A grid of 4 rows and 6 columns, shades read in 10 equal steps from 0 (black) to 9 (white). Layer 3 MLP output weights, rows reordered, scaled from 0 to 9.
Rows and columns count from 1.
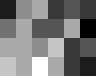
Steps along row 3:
same down up down up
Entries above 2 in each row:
3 5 5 4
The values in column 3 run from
3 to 9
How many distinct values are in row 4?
5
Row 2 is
4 6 3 3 6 0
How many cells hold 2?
4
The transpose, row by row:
1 4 6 7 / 5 6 6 6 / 6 3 5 9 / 2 3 7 6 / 3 6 2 2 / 2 0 3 1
